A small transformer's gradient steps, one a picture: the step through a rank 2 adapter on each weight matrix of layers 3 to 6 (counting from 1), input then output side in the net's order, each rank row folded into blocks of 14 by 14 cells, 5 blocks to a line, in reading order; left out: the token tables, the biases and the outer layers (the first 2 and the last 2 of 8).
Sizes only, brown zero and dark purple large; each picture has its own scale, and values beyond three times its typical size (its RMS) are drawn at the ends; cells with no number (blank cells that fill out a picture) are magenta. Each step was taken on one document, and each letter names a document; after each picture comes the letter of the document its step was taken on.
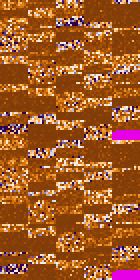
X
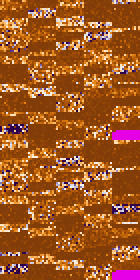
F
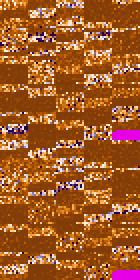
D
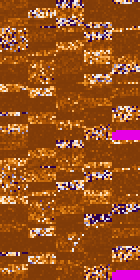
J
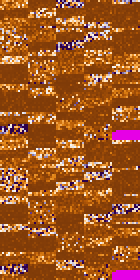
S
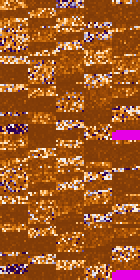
F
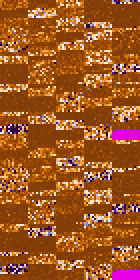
X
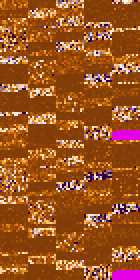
J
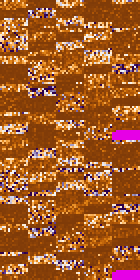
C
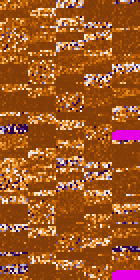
S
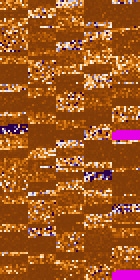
X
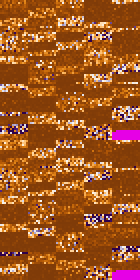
J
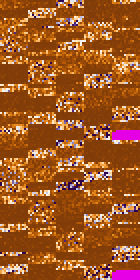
F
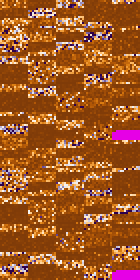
S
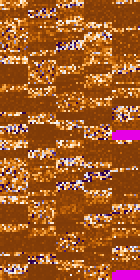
D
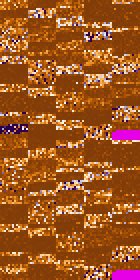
F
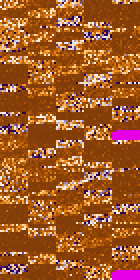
X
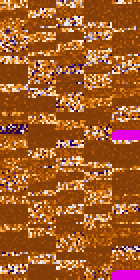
F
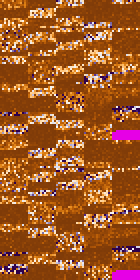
C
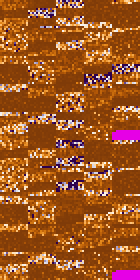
C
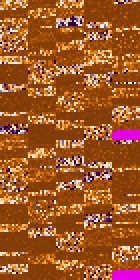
X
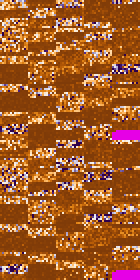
D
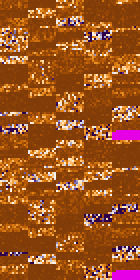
J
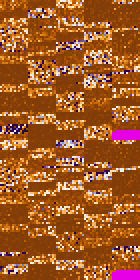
X
